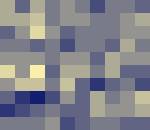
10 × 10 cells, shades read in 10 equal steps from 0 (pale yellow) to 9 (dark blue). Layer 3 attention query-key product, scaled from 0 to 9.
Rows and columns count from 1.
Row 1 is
3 6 3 5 4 5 7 5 5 6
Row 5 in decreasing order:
6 5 4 4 4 4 4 4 4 3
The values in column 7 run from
3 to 8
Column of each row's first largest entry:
7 4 1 5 7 4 7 3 1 5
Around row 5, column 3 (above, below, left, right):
6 0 4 5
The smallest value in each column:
1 2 0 4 2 3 3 3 3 2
